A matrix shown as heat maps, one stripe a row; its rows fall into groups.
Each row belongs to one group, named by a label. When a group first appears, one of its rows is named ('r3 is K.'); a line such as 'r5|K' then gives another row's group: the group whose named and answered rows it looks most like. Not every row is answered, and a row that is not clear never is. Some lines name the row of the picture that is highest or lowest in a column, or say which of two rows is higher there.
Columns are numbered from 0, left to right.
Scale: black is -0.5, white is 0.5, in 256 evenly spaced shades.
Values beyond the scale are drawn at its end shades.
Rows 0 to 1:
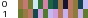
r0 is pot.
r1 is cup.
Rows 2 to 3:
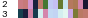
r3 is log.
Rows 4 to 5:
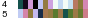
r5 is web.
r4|log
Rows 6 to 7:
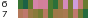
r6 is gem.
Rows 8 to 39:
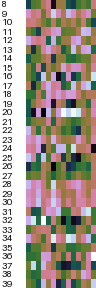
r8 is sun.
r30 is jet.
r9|jet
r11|gem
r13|gem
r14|sun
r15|log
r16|pot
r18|log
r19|sun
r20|log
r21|sun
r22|web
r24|cup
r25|web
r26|sun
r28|jet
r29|jet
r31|gem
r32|web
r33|sun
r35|sun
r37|web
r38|gem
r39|pot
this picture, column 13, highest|36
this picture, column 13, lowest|24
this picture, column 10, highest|20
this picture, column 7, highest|20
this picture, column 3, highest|32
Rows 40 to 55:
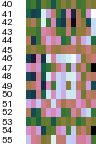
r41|pot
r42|pot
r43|pot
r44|gem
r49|cup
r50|log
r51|jet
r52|gem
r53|sun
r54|cup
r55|jet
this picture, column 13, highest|41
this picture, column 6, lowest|42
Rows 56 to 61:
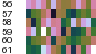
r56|jet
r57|sun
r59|web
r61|pot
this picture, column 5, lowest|57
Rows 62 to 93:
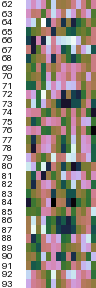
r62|jet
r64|web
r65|sun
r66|log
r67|gem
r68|sun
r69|log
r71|log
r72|web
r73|web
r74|cup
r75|gem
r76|cup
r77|gem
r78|gem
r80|web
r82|gem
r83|sun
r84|sun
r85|pot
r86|web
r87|web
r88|gem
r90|pot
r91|gem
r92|jet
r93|jet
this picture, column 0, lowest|84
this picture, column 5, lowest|84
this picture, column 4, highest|66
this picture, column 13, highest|85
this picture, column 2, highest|62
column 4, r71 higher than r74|Yes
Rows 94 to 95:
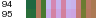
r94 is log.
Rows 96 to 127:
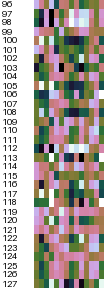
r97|log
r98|log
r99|jet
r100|web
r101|web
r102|gem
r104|gem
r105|web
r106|pot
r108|web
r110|gem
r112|log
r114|jet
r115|web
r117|web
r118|pot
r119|jet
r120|web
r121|jet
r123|gem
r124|log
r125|gem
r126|gem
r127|pot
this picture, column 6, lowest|127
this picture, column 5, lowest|103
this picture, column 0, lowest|103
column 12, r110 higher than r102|Yes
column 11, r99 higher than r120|Yes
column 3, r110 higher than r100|No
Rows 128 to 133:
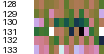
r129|pot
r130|web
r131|pot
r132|cup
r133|jet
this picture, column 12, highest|133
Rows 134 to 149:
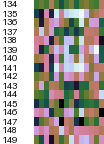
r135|log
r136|gem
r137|web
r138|cup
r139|gem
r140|cup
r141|log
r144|pot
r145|sun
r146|cup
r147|sun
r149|log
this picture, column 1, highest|137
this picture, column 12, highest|139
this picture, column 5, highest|148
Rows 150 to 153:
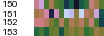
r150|web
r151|cup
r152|cup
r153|sun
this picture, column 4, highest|151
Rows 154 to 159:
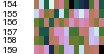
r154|web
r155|jet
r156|log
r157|gem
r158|gem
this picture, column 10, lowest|154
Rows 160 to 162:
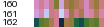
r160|jet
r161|jet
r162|sun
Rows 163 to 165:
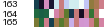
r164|pot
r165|log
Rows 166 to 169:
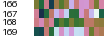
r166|log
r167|gem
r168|web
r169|log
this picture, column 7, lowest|167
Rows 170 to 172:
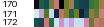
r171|web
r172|log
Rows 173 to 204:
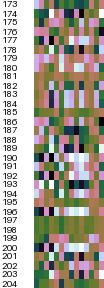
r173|web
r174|pot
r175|gem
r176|cup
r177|log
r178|pot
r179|jet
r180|jet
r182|pot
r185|sun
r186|cup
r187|web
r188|web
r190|log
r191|jet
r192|log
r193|web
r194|jet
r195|web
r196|log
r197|sun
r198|sun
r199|gem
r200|log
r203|pot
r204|sun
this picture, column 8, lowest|187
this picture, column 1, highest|193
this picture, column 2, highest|179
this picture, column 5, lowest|204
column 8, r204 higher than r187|Yes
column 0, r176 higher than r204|Yes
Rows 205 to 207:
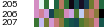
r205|web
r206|cup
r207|web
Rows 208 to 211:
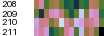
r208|web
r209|gem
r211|cup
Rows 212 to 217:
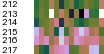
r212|sun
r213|pot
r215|jet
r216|jet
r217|gem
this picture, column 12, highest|217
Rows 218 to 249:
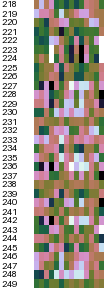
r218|web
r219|jet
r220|gem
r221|sun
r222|pot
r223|pot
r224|pot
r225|sun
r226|sun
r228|cup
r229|cup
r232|gem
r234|sun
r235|jet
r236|log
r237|cup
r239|sun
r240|cup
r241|cup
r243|pot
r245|pot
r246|jet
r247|jet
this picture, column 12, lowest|224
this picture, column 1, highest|218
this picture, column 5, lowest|221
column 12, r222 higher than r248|Yes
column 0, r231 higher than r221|Yes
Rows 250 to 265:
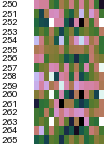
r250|cup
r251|gem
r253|sun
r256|web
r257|pot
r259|jet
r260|pot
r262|log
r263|pot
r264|web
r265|sun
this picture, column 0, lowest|261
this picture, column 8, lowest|264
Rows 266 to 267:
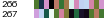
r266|log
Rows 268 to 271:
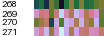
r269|jet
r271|jet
